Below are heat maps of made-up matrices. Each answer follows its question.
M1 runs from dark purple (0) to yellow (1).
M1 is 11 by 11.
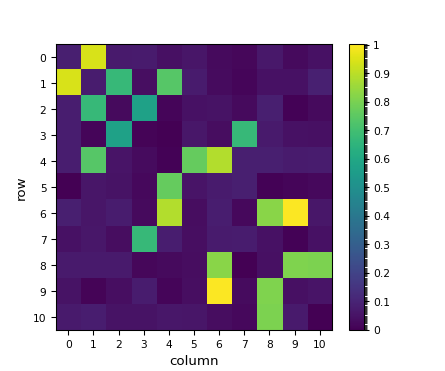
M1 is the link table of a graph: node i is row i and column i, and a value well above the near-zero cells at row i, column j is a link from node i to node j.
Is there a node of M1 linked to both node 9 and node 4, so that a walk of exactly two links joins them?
yes
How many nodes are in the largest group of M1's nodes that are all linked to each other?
3
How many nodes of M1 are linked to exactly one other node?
4
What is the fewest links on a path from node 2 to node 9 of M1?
4
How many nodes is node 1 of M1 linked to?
3
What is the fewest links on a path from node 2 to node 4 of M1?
2
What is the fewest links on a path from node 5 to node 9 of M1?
3
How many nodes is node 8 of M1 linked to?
3
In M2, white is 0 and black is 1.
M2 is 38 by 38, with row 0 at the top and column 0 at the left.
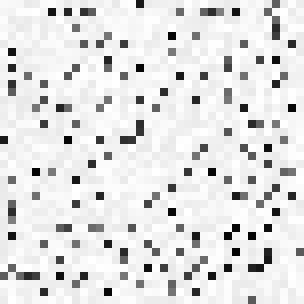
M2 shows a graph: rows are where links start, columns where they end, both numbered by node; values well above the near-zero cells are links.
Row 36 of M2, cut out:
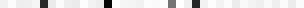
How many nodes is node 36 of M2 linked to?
4
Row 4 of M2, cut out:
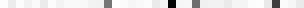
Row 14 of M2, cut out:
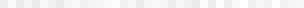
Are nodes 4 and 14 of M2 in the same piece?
no
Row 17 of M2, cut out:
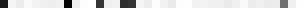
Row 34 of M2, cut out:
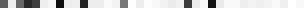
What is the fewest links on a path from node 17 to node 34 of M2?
2
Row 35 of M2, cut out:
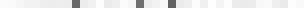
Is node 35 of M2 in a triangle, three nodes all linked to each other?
no
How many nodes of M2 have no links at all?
1
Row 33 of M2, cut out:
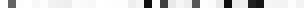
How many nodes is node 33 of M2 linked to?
7
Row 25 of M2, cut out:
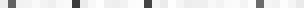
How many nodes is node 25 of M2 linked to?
4
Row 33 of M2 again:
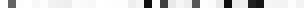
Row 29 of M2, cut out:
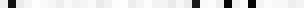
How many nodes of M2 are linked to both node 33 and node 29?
4
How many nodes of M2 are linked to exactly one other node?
3
